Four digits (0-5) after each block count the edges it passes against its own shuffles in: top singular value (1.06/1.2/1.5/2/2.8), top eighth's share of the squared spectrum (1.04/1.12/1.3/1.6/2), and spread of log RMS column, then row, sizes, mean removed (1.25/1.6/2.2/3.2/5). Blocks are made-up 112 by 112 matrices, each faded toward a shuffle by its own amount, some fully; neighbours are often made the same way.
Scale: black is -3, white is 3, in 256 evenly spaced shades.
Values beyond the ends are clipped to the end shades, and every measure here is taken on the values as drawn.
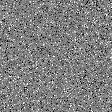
2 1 0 0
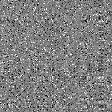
4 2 1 1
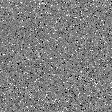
0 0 0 0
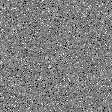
0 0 0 0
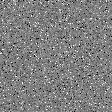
0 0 0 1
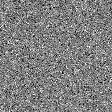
0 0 0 0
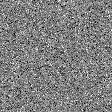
0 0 0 0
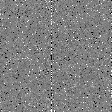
3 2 2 0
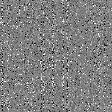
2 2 3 1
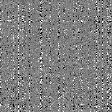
2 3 4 3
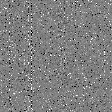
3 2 2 0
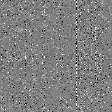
3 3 3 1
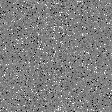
0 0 1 0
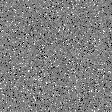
0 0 0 0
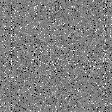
2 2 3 1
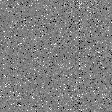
3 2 1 0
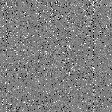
4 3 2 1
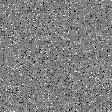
3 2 1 0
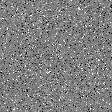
2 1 0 0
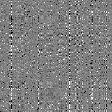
5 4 3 2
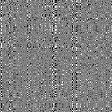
5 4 4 3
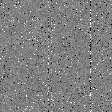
4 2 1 0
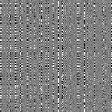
5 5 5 3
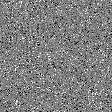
2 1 0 0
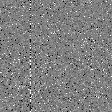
4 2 1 0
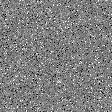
2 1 0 0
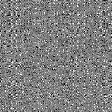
5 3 2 2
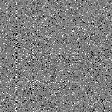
4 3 2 1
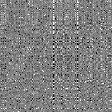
5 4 3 3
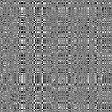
5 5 4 4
